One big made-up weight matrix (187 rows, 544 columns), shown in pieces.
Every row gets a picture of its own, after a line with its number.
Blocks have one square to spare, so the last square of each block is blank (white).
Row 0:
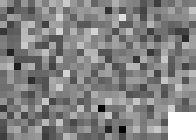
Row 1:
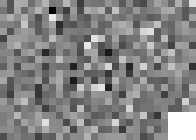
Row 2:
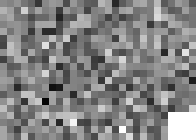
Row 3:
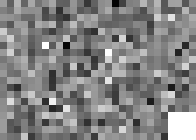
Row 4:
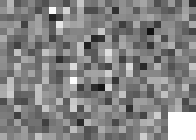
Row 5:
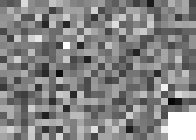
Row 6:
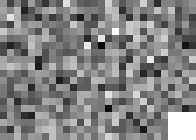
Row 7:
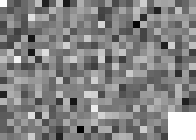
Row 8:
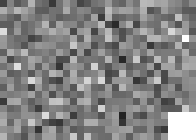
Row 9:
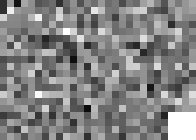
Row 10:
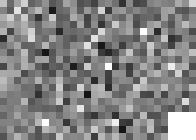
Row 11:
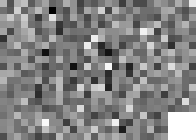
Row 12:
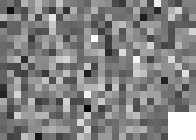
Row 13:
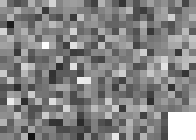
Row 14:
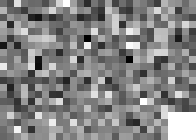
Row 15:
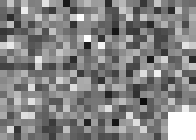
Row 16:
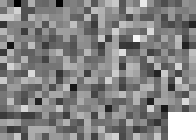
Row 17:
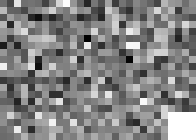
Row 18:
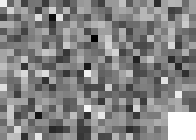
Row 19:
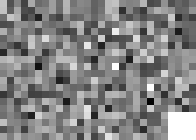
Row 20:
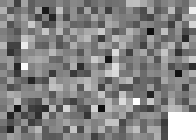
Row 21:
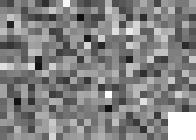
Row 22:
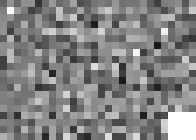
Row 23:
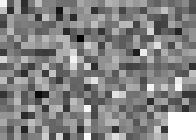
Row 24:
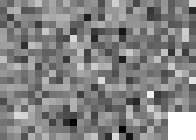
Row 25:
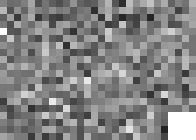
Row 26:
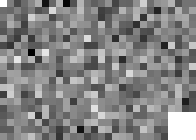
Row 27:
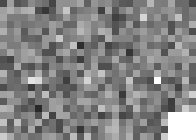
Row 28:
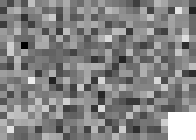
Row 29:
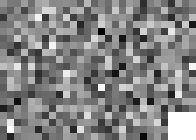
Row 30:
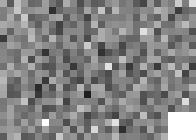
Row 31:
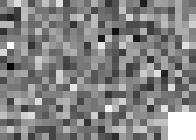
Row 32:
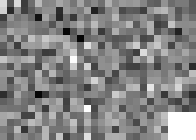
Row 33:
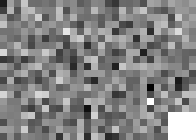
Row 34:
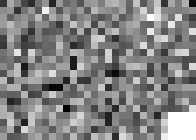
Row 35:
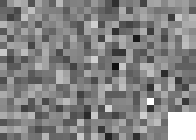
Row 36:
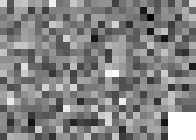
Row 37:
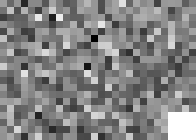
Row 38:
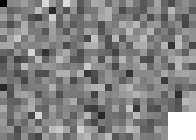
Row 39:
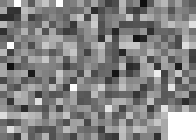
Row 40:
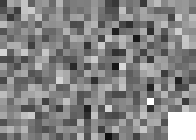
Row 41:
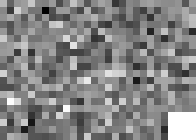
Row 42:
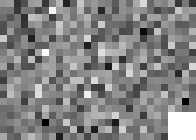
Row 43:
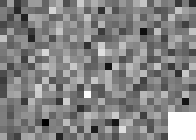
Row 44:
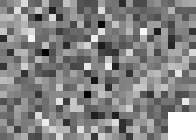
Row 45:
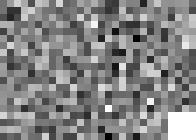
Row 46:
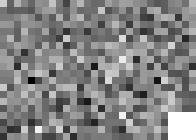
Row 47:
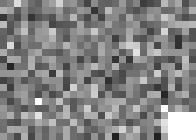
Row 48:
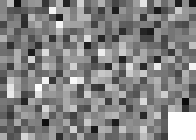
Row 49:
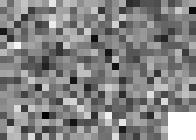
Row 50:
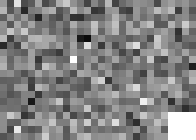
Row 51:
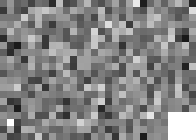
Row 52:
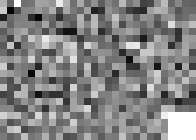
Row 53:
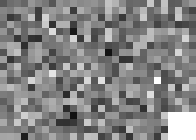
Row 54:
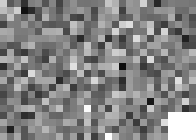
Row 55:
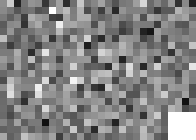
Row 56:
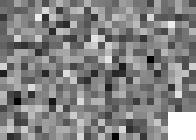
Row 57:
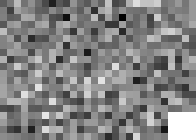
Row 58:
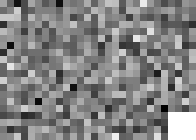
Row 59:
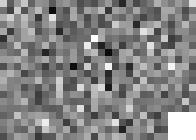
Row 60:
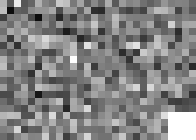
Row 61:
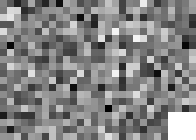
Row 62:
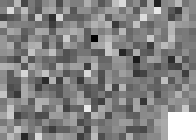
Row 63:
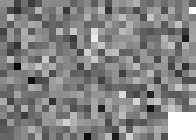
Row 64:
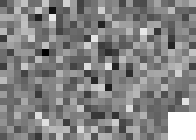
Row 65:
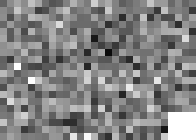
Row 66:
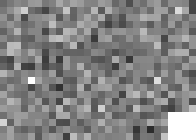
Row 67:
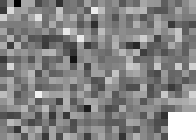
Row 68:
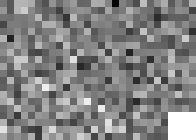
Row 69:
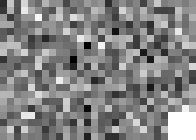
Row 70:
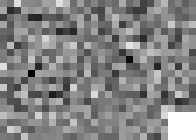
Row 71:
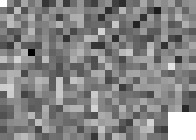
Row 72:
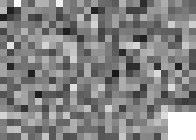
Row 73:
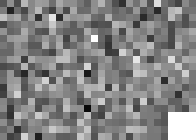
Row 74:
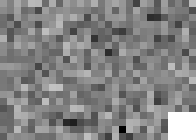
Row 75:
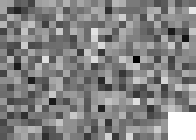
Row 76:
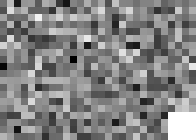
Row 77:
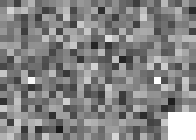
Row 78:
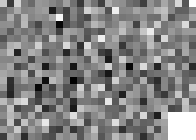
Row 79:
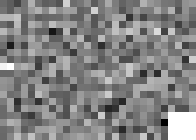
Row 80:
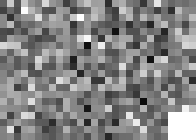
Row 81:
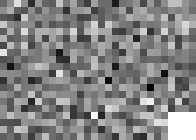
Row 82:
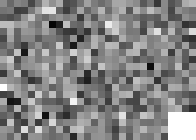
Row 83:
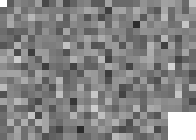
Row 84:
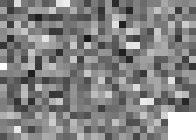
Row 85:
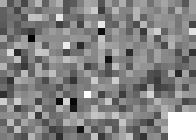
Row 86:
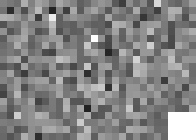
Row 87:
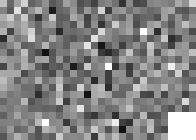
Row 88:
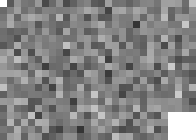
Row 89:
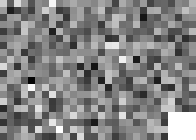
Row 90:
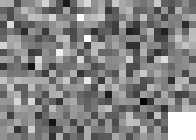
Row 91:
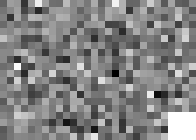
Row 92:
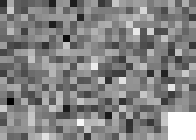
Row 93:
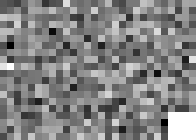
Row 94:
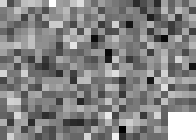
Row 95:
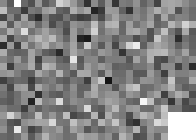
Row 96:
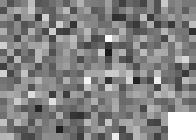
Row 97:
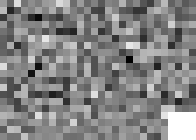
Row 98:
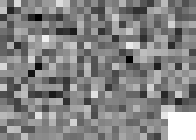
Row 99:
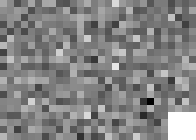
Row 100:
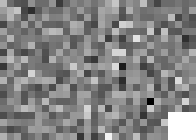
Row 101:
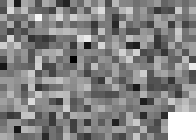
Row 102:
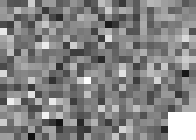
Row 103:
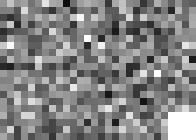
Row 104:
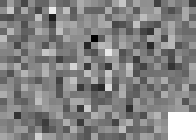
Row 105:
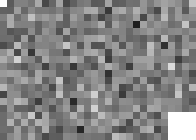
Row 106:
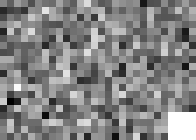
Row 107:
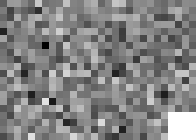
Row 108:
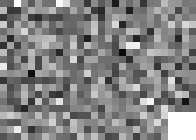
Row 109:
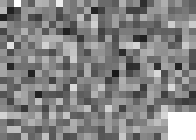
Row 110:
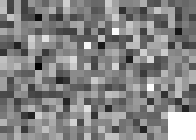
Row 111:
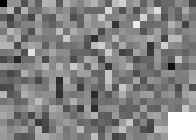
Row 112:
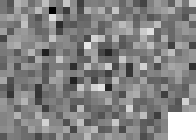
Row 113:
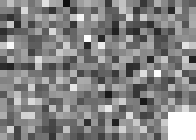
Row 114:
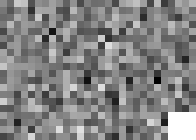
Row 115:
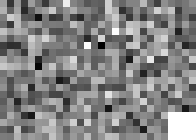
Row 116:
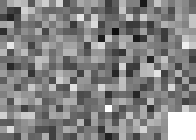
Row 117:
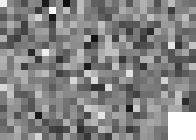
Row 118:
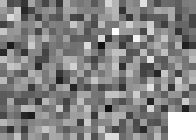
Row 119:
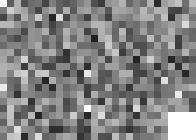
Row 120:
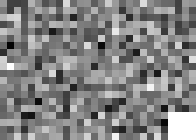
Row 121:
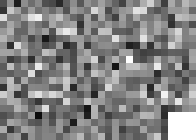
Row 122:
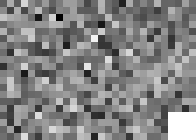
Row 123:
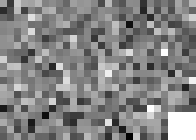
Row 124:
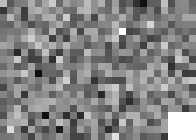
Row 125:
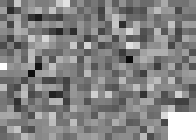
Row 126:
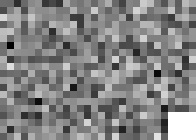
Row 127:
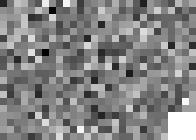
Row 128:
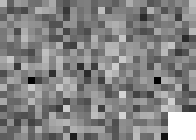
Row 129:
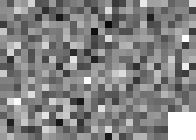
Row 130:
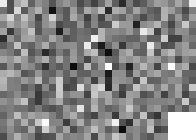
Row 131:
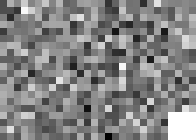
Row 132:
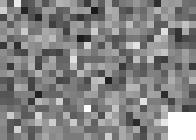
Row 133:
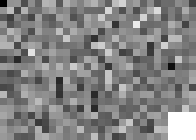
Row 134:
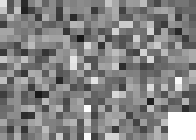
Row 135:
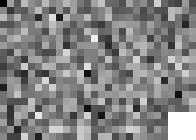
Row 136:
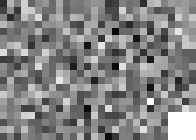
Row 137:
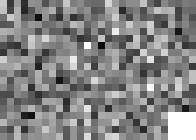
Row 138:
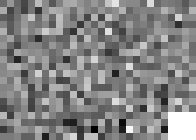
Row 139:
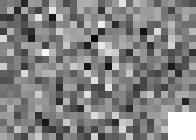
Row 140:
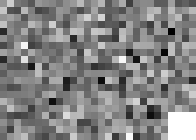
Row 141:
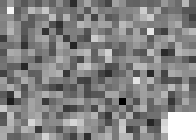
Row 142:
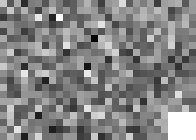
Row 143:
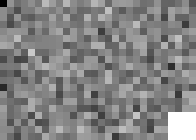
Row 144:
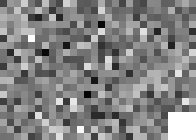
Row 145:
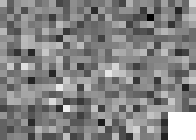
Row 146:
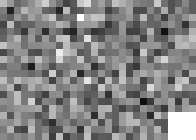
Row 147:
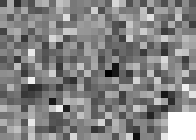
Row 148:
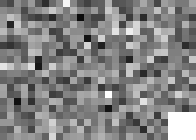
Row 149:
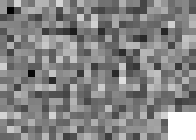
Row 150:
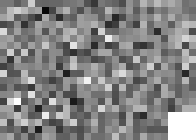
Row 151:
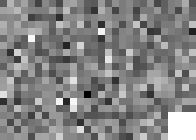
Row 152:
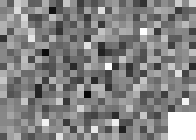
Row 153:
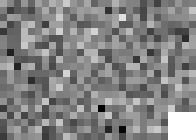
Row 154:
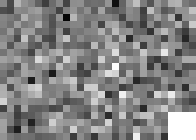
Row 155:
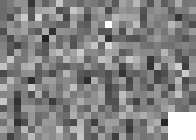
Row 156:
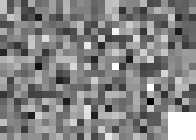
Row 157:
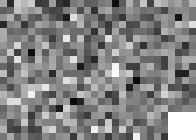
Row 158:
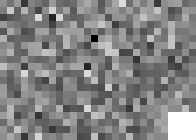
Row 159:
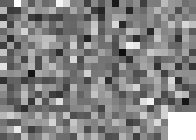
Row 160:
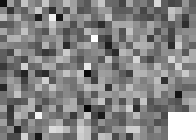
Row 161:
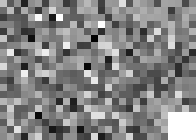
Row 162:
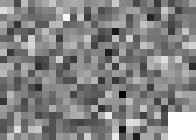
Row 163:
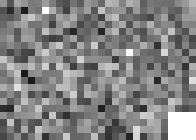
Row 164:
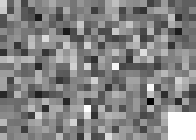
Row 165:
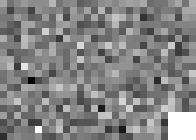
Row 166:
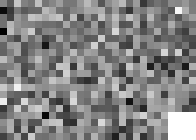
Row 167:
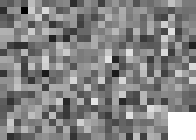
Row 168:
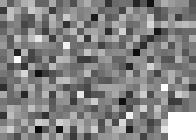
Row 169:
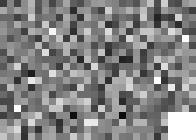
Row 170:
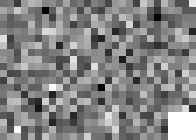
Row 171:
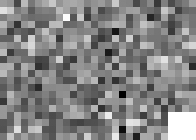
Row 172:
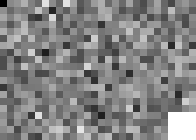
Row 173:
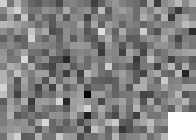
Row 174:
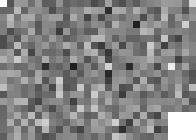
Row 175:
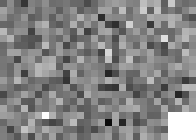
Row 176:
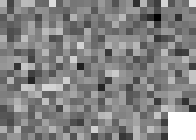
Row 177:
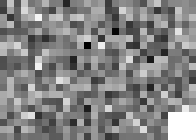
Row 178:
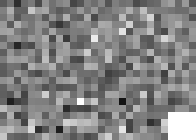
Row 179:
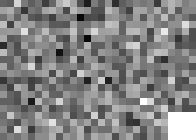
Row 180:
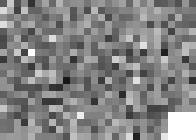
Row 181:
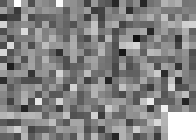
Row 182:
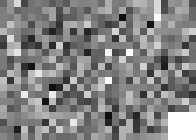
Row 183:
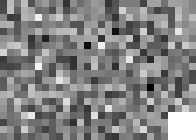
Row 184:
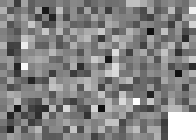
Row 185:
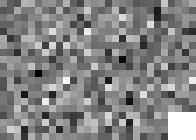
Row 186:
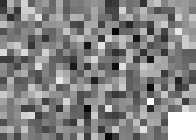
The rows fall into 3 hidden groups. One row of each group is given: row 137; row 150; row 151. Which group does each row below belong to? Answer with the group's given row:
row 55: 151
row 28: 150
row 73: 151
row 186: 137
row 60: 137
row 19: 137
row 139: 151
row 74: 150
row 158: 151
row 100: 137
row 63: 150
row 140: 150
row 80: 137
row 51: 150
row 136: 137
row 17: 137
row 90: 137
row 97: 137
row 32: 137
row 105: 151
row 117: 151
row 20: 150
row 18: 151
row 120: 137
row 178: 150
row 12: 151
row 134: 137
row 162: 150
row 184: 150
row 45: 137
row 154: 150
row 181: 137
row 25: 150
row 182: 150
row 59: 151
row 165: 150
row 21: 137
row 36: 150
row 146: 137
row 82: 150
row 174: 151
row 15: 137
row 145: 150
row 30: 151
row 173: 151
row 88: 151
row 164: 137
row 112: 151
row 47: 137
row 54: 137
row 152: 151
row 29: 150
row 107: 150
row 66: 150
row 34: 150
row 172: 151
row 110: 137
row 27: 150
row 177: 137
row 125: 137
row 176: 150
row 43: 151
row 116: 137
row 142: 151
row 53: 150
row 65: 150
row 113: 137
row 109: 137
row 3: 150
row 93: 137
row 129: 150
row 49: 150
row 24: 150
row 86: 151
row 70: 137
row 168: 150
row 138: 150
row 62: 151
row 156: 137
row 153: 150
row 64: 151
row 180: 150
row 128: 150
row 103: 137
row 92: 150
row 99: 137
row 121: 137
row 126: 137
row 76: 137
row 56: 150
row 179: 137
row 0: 150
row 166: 150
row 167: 150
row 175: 150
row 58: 137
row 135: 151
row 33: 137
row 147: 150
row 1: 151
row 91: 150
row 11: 151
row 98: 137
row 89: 150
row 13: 150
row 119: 151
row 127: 151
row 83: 151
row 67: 137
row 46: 150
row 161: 151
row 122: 151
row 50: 137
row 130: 151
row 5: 150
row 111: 151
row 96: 150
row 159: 137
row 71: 151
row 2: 150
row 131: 137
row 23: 137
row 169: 150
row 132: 137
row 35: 137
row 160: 151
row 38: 151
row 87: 151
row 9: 137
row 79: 137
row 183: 137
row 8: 150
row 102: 150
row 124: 150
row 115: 137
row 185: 150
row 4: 151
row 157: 150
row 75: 150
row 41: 150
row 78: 151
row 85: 151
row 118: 137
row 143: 151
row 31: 137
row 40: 137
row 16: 137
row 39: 137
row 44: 151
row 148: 137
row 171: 150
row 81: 137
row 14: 137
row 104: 151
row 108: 137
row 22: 137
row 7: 151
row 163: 150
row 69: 137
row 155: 150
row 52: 137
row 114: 150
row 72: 137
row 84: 137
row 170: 150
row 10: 151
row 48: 151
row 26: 151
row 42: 151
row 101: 137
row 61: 137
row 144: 151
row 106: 150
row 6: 137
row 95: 137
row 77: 150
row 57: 150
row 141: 150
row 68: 150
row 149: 137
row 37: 151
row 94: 150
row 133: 151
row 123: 150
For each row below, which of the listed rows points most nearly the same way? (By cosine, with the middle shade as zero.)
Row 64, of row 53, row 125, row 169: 125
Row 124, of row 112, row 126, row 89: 112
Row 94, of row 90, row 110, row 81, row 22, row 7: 90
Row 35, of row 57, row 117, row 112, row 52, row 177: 177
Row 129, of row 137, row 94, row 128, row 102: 102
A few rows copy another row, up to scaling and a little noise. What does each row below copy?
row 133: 111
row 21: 148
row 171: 162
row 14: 17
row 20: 184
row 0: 153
